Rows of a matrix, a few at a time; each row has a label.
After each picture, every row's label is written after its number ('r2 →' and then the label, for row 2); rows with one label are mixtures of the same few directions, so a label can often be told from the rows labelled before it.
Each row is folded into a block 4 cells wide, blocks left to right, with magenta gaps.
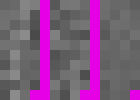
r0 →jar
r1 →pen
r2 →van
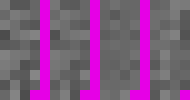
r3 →pen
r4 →pen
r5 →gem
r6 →jar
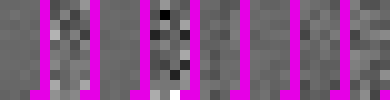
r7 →gem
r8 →van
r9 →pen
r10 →gem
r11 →jar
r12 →pen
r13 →van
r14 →pen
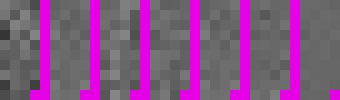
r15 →van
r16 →van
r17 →jar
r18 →pen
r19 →van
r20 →gem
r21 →van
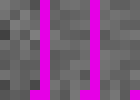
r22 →van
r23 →pen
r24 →pen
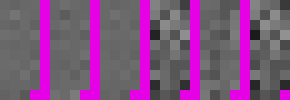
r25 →gem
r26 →gem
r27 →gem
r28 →van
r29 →jar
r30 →van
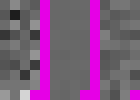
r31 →gem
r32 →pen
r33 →pen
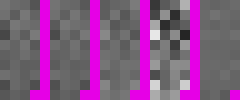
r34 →van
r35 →van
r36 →van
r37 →van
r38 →gem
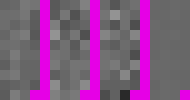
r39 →jar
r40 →van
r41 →gem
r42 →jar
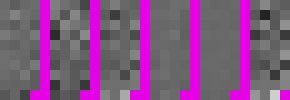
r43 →gem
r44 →van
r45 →gem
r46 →jar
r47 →gem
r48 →gem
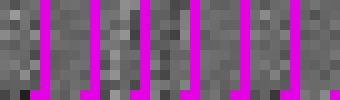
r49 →gem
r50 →pen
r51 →jar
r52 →jar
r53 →pen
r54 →gem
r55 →gem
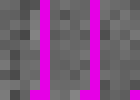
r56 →jar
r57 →gem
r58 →van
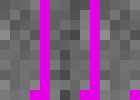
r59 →van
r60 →jar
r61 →van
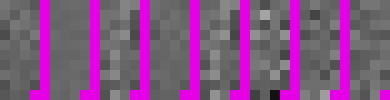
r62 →van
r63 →pen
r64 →jar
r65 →van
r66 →jar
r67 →gem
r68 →gem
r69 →pen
